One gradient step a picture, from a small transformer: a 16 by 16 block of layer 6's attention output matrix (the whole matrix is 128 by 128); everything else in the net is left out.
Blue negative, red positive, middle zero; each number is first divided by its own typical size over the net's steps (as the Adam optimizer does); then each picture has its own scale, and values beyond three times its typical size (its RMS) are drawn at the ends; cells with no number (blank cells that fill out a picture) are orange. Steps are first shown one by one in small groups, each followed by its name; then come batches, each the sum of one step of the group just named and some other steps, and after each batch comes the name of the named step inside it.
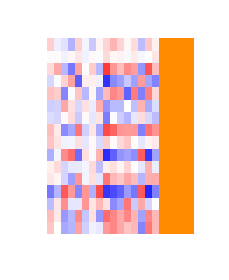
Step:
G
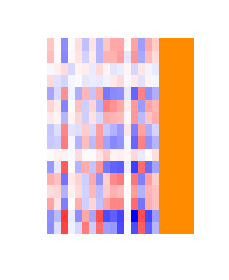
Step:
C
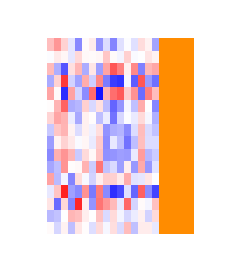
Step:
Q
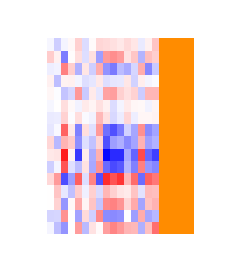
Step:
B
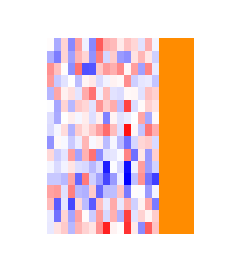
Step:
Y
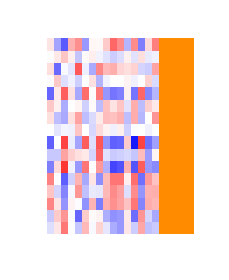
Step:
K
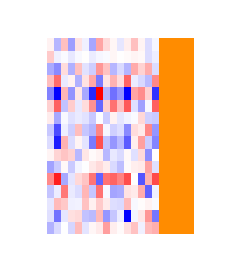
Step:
G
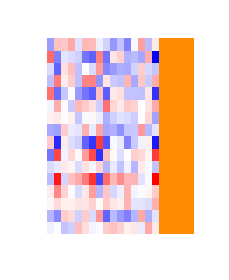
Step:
Q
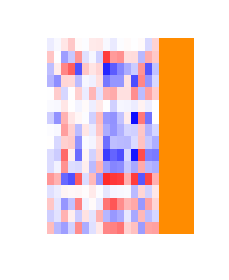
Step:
B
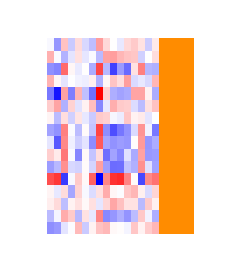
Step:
B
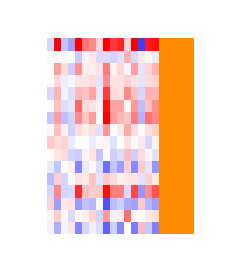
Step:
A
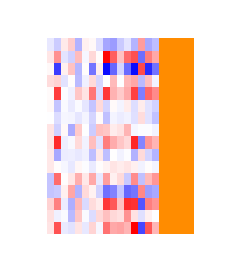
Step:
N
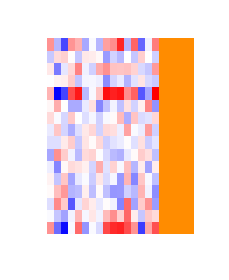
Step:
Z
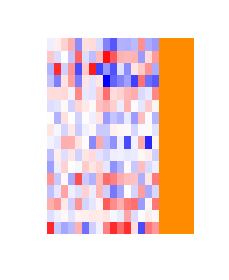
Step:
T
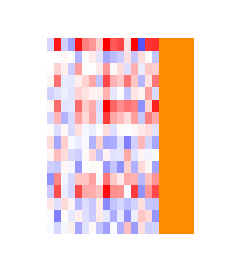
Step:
A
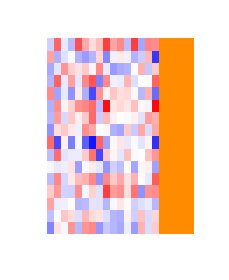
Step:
A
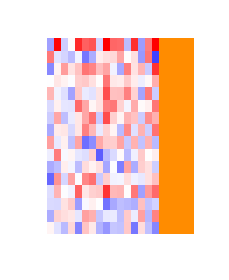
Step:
A
